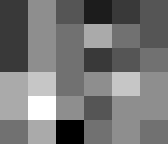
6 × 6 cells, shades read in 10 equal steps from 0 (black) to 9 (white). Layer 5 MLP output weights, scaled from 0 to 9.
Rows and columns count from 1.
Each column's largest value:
6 9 5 6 7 5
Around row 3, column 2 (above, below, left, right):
5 7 2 4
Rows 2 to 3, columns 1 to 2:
2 5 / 2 5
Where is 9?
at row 5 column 2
